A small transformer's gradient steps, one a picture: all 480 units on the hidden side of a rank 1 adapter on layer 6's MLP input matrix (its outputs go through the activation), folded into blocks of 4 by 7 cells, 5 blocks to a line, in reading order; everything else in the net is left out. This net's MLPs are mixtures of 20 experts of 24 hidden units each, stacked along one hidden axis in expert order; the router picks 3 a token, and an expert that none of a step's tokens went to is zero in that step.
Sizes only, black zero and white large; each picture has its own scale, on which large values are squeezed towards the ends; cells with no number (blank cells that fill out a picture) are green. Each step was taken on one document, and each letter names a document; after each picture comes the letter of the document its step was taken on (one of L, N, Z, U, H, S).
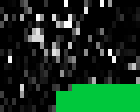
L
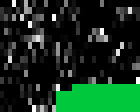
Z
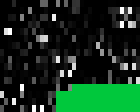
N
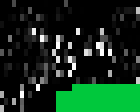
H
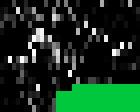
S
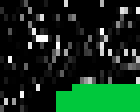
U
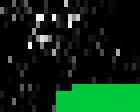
L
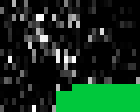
Z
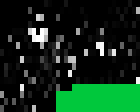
H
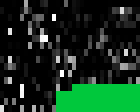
N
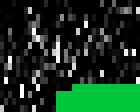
H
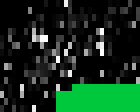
H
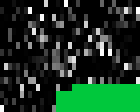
H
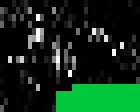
S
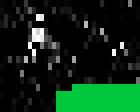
S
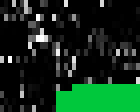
Z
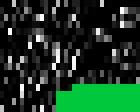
U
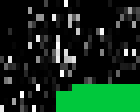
N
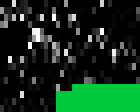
Z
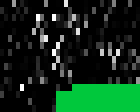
L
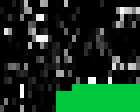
U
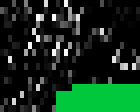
L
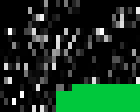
N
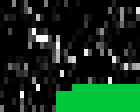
U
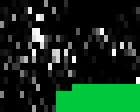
S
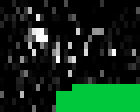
S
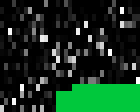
H
